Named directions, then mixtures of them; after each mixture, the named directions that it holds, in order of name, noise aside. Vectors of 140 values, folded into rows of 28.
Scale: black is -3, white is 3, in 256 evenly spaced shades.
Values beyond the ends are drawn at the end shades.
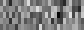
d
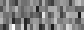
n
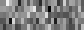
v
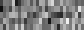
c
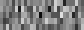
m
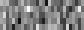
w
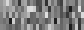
v, w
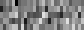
c, n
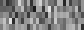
v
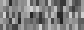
d, w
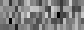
d, v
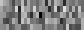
m, w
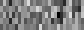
d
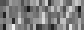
n, w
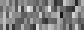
m, w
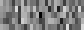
m, w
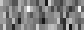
w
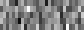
n, w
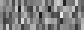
m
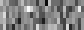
w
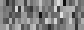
m, v
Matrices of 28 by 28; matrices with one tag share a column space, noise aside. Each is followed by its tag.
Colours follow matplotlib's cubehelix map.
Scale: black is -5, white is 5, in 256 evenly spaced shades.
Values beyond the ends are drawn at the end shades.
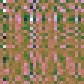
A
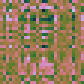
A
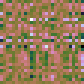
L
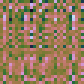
A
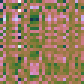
A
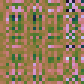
A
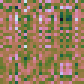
A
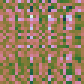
A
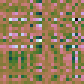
L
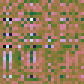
L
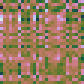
A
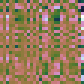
A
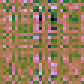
A
